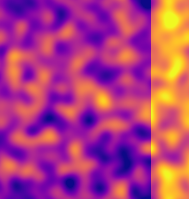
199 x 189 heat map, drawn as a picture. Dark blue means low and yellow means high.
Seam: vertical, 80% of the way across, the right part higher. Ninth with the lowest average: bottom middle. Stripes: none. Lone odd cells: none.
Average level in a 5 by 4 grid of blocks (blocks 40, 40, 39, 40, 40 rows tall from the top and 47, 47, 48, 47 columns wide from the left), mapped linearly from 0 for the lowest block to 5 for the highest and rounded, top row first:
0 1 1 5 / 2 2 1 5 / 2 2 2 5 / 1 1 0 3 / 1 1 0 4
